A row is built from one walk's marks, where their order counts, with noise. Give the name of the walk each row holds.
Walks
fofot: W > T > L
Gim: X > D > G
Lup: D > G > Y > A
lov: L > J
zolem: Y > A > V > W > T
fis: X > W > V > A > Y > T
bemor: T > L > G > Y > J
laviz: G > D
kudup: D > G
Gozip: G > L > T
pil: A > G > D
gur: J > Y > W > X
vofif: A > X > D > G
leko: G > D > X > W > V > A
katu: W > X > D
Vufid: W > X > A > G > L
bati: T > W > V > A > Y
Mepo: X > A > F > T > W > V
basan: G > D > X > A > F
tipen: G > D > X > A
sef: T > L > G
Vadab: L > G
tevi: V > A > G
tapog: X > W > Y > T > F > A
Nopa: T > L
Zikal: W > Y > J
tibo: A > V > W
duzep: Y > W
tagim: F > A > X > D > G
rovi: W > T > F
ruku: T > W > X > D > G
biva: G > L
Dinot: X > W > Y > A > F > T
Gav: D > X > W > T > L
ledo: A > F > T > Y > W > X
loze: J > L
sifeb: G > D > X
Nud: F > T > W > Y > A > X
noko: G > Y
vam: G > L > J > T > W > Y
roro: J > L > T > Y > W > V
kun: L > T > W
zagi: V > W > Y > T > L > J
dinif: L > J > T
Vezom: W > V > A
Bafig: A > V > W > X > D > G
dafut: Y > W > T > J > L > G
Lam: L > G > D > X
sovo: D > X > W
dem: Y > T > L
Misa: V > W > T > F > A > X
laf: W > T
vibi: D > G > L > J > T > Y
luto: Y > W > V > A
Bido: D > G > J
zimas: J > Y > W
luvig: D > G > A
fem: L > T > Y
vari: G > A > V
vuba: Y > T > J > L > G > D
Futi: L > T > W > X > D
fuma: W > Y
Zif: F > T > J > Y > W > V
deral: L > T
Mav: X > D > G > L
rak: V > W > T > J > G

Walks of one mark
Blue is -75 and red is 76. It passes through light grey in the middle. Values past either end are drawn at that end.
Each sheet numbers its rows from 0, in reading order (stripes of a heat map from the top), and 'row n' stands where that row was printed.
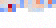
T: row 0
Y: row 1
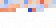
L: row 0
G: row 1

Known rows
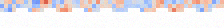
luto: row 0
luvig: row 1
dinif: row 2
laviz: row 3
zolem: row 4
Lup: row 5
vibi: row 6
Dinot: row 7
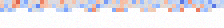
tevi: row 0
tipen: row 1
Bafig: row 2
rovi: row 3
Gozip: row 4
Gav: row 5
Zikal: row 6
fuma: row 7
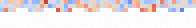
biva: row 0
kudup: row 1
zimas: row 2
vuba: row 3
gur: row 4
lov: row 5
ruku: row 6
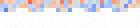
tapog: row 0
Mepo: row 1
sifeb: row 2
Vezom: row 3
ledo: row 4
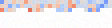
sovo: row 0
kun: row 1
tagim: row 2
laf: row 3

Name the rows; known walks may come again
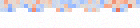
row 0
Bafig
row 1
noko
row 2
fofot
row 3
Futi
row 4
vari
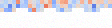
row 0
Vezom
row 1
pil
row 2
fis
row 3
leko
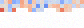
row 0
zimas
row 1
katu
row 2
vibi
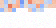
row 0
sef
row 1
Mepo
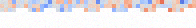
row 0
dafut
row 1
laf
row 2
Misa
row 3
zagi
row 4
vofif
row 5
Bido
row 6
roro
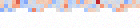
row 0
tevi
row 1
biva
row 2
dem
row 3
basan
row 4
bemor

